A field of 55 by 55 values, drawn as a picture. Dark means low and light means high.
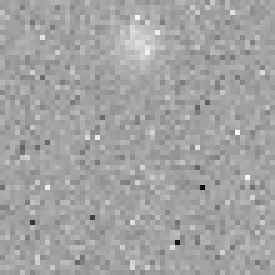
Bumps: one, in the top middle. Slope: none. Ninth with the highest average: top middle. Histogram: heavy tails on both sides. Stripes: none. Mirror symmetry: none. Odd rows or columns: none.
